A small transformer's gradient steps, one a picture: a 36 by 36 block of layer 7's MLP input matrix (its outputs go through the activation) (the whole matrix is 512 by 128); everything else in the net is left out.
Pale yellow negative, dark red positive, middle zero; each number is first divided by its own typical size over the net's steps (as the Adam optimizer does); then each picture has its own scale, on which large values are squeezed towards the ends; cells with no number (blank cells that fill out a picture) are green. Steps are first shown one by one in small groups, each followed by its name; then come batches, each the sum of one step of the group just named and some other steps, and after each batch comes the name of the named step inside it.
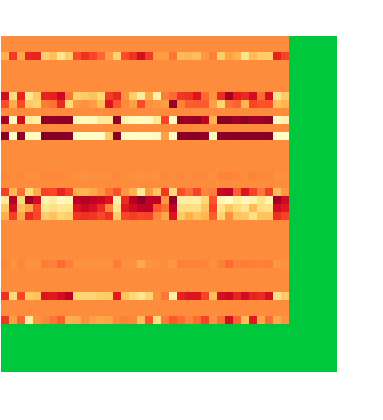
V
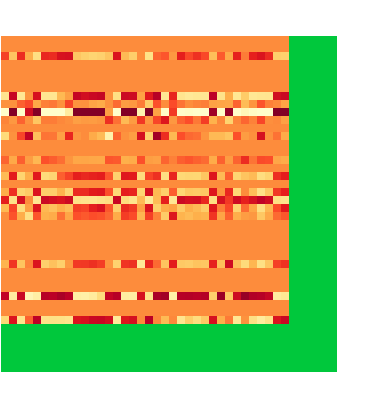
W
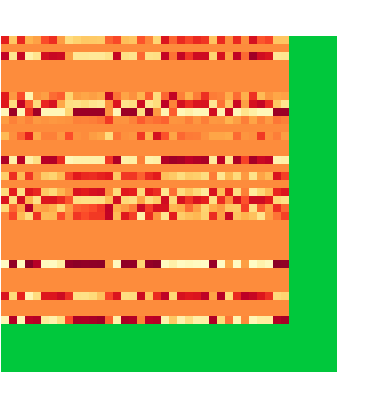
W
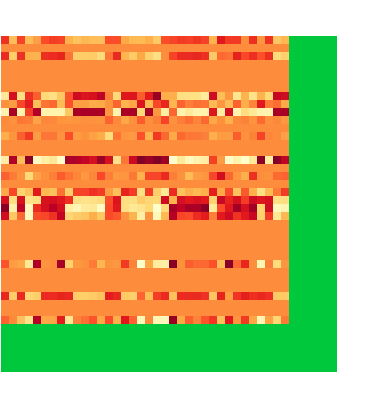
W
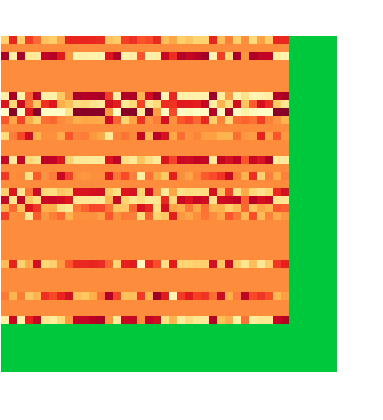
W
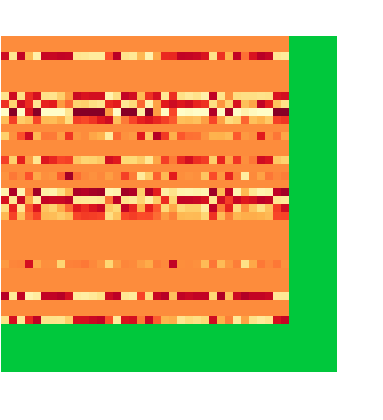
W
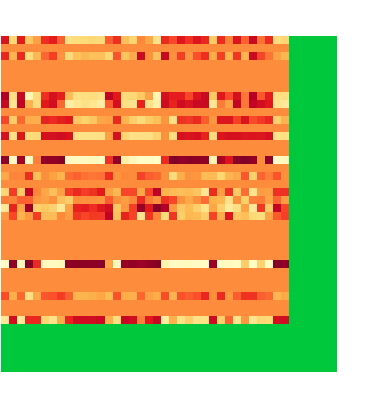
V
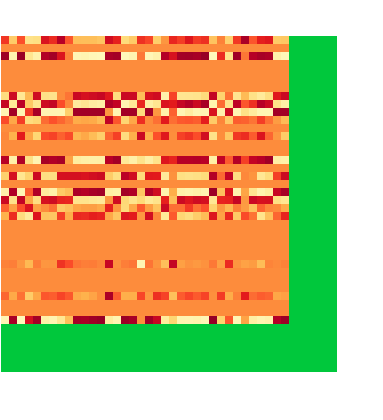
W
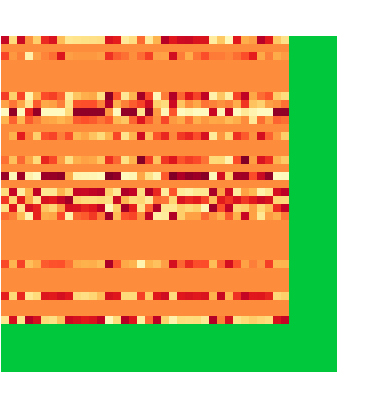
W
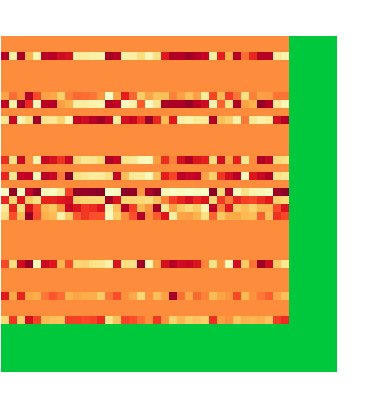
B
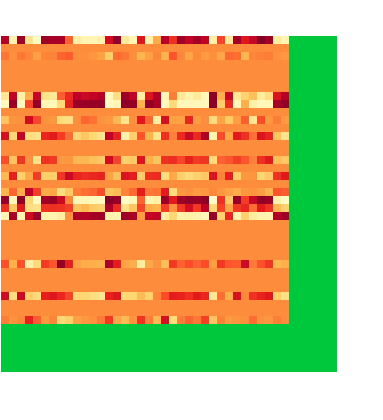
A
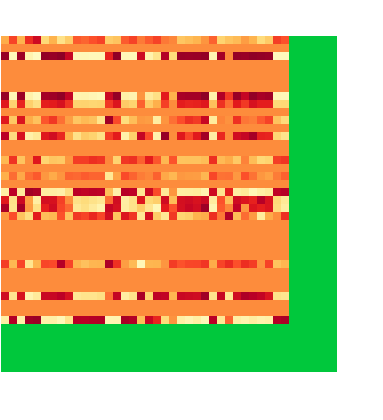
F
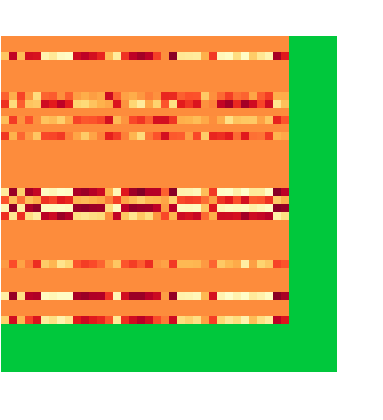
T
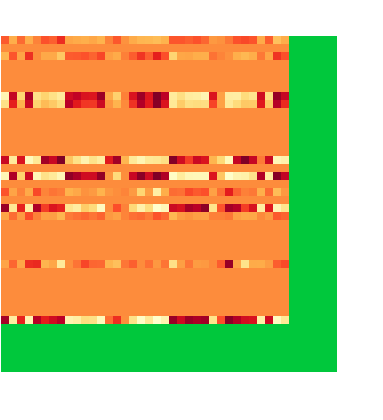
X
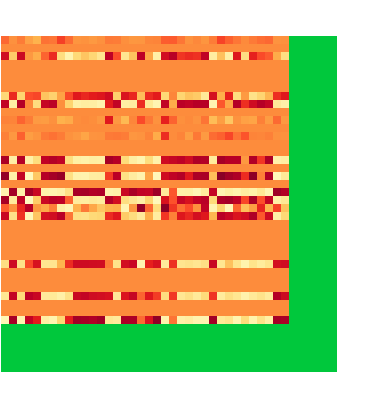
T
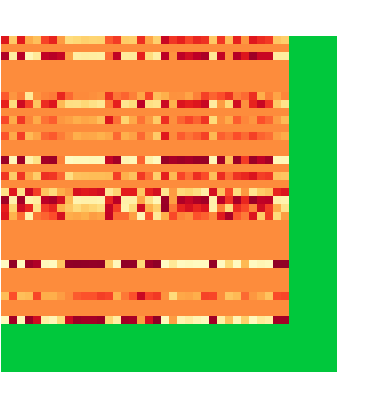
F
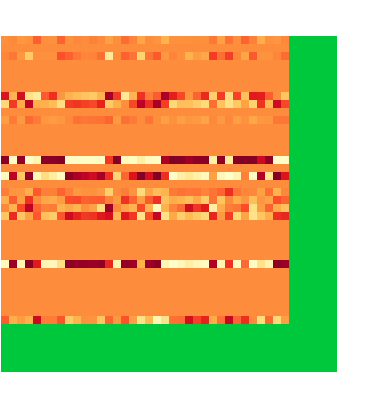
X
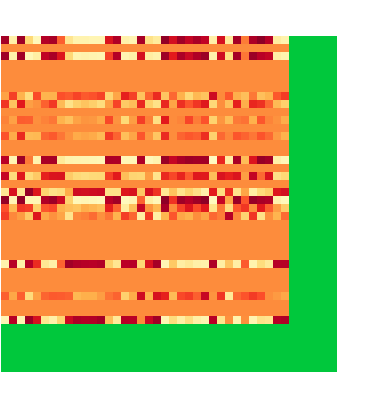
A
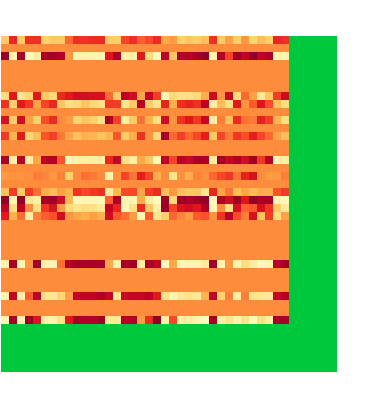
F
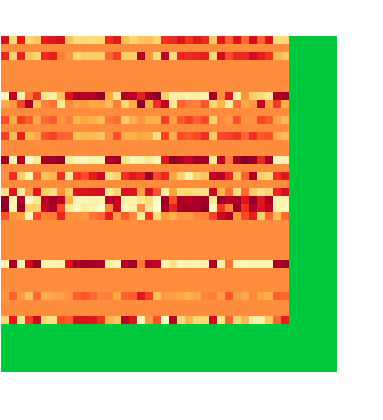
X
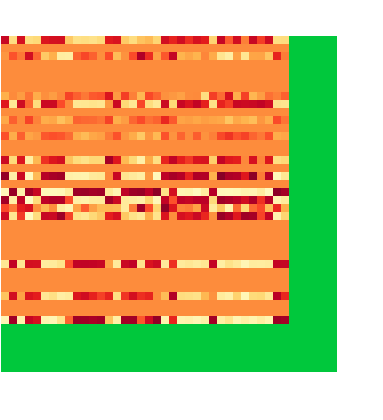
T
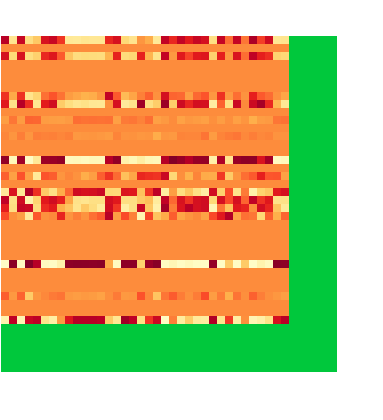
X
